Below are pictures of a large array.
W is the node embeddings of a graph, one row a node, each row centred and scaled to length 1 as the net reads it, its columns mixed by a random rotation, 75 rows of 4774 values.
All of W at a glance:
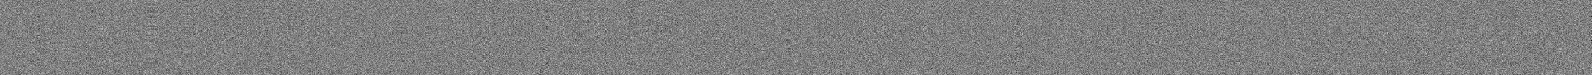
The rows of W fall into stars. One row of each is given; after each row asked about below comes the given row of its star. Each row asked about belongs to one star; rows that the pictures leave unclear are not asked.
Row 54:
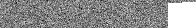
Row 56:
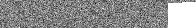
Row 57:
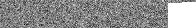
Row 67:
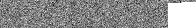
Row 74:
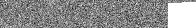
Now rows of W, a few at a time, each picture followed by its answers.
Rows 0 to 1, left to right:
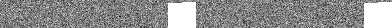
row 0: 56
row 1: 74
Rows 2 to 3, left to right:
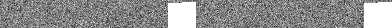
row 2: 57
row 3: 74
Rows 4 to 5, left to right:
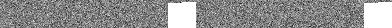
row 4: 67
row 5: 57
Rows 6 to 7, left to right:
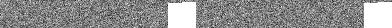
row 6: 56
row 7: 67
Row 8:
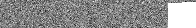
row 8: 57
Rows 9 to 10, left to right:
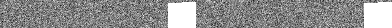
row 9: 74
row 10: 67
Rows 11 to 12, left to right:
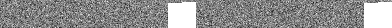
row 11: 67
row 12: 67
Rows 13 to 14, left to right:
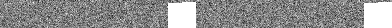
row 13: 56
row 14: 57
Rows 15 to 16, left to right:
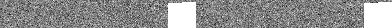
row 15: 74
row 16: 67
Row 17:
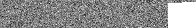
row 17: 67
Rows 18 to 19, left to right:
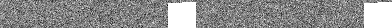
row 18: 56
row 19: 67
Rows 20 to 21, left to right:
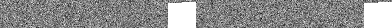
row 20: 74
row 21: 54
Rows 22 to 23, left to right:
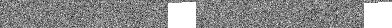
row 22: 74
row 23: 56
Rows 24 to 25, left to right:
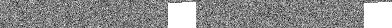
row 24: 56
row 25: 74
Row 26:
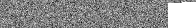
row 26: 67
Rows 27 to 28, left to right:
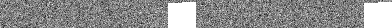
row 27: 56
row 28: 67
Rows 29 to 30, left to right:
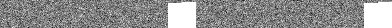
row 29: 67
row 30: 54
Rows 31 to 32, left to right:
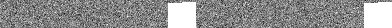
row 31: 54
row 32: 56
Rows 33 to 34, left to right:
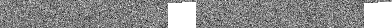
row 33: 56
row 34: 56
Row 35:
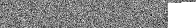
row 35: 67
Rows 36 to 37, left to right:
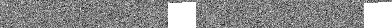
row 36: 56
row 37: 57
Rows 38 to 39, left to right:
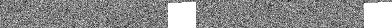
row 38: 57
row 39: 74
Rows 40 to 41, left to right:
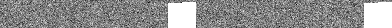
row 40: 74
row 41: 54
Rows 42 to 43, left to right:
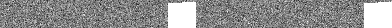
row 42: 54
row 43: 54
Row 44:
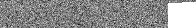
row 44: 74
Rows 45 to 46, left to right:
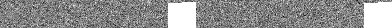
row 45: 57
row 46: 56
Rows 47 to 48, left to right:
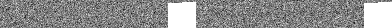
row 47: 67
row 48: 74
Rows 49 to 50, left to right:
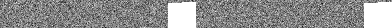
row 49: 74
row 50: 67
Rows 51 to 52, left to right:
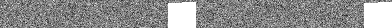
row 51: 74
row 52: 74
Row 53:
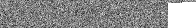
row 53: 56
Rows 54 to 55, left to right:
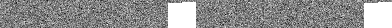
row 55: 57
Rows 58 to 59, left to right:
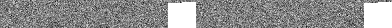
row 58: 67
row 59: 57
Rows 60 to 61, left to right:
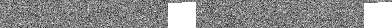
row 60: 54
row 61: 54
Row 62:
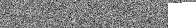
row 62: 67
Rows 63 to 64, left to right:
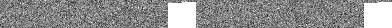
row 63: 67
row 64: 67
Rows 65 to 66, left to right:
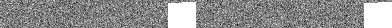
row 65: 74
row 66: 57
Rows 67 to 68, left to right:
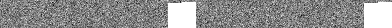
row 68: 56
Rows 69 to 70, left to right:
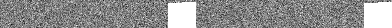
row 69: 74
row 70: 54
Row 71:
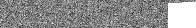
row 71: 74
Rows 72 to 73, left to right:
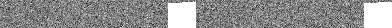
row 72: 57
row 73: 57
